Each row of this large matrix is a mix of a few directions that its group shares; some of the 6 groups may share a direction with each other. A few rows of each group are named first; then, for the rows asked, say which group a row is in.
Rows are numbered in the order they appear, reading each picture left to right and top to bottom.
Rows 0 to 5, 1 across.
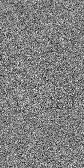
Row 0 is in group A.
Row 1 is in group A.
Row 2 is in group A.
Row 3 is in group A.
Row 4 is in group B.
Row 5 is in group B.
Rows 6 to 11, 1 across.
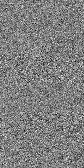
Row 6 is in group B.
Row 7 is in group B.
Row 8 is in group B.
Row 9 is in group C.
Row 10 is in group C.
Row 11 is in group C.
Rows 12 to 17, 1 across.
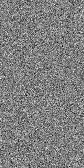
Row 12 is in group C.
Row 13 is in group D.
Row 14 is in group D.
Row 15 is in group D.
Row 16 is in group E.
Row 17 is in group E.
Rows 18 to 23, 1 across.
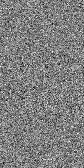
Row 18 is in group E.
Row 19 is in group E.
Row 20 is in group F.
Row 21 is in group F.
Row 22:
C
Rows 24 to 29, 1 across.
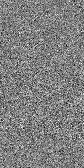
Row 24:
D
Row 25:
C
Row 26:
E
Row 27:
C
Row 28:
F
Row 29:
A
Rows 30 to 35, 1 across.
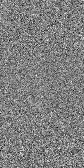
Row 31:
E
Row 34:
A
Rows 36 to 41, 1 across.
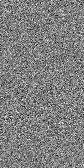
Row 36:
A
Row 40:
A
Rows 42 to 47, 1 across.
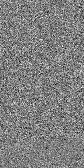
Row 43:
D
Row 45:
C
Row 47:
E
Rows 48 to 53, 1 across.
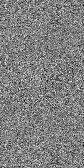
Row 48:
A
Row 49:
F
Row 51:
C
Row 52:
E
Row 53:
A
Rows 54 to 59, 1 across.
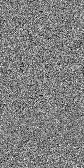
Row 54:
D
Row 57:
D
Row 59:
B
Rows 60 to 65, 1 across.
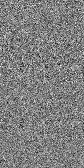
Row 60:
B
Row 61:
B
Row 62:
F
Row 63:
B
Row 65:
D
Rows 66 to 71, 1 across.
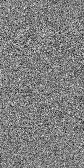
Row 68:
C
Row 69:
E
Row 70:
E
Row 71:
C
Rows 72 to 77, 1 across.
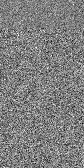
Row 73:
A
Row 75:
B
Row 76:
C
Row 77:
B
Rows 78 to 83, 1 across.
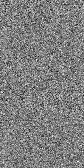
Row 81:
F
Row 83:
C
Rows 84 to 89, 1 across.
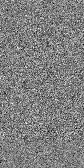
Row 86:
D
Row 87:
B
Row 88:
D
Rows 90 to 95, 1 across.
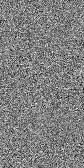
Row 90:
D
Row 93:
B
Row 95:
D
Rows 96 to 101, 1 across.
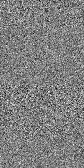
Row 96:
F
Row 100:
C
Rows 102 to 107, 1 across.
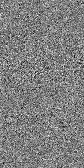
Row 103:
F
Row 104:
E
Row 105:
B
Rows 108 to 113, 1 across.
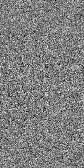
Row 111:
F
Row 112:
F
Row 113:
C
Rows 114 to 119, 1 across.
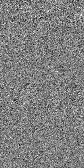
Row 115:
F
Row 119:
C
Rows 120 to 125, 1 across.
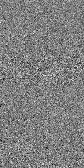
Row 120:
D
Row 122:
D
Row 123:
D
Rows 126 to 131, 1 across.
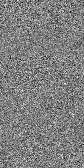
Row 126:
A
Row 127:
E
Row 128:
E
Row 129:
B
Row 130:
C
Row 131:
C
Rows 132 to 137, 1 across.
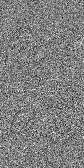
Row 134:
A
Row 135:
B
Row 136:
B
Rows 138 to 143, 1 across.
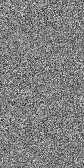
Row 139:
B
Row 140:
D
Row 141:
E
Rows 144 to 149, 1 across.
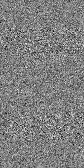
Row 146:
D
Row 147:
E
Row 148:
C
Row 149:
C
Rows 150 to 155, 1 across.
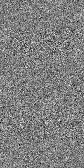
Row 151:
C
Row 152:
D
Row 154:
F
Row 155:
C
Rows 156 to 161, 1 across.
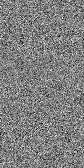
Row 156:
E
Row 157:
F
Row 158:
A
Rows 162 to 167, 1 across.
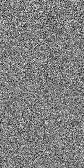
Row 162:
D
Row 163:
C
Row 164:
F
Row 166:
F
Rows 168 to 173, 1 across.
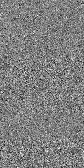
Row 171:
F
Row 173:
F
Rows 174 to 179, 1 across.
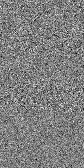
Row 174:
D
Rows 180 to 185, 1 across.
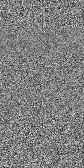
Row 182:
C
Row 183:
A
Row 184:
C
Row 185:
B
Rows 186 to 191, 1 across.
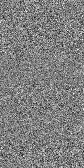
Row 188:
E
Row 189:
A
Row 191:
F
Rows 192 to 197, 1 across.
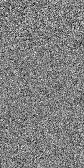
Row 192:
F
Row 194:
B
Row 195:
C
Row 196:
F
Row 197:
E
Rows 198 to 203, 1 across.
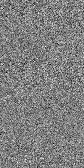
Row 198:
F
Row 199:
A
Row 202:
D
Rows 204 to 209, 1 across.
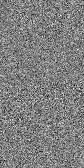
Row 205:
C
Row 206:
A
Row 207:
D
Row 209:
D
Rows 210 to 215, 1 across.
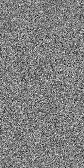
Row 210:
C
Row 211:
E
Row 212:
B
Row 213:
D
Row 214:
C
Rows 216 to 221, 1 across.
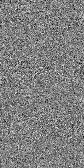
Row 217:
D
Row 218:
E
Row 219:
E
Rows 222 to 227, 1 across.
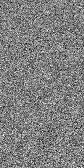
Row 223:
E
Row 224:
B
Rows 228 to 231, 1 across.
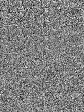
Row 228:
F
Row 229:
F
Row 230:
D
